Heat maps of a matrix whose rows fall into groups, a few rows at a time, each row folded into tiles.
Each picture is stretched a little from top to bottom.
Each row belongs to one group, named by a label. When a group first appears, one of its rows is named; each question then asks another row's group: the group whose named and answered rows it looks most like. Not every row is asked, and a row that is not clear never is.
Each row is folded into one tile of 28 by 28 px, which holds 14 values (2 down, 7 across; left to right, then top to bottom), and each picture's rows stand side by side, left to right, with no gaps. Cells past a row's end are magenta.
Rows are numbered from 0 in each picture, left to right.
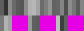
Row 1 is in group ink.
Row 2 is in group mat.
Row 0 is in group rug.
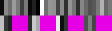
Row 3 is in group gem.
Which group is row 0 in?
mat
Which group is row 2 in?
mat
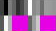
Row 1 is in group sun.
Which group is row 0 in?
rug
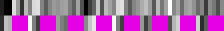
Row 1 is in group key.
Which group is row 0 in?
rug
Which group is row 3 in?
rug
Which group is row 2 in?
ink
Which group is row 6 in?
sun
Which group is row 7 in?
mat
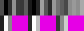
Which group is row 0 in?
rug
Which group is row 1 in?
rug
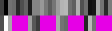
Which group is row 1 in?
mat
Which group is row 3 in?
rug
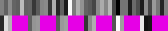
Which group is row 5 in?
mat
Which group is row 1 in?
rug
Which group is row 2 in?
rug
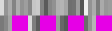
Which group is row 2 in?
ink
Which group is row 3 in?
sun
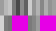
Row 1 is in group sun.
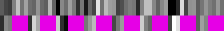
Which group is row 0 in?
gem
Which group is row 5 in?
key
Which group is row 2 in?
mat
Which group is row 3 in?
rug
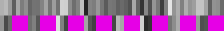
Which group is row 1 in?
gem
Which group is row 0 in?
ink
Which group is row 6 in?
sun
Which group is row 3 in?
mat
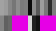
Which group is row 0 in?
ink
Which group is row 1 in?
mat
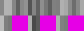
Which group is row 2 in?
key
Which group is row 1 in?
mat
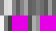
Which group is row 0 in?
key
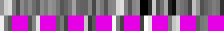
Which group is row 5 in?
rug
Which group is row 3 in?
mat
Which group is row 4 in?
key
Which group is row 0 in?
key
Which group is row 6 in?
rug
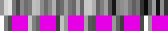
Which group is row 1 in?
key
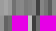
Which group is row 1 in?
mat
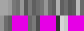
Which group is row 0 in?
ink
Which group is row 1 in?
gem
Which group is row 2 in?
sun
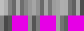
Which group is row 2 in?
ink
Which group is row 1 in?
ink
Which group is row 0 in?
ink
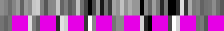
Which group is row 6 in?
rug
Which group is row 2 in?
sun
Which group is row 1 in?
key
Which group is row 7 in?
gem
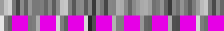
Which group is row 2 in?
key
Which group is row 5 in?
ink
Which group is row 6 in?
mat
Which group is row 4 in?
key
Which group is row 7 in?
key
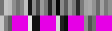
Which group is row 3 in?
ink
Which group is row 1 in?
mat
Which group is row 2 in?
mat
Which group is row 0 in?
key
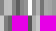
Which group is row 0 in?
key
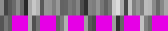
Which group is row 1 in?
ink
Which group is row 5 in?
key
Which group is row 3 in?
mat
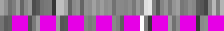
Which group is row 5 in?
key
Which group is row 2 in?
ink
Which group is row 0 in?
ink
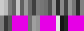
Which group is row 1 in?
rug
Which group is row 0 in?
ink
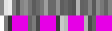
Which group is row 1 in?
gem
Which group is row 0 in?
key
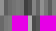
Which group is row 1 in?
mat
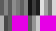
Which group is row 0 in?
mat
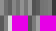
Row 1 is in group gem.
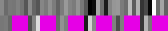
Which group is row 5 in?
rug
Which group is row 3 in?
rug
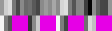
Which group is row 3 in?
rug
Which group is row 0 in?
key
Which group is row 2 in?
key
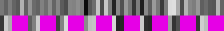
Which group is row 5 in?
mat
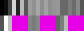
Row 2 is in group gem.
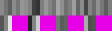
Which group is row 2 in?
ink
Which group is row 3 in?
mat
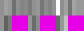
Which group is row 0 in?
ink
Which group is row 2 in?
sun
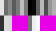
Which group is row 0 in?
sun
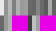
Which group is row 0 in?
sun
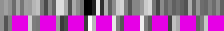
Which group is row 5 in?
key
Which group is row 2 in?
ink
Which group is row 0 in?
ink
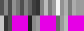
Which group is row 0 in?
mat
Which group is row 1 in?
gem
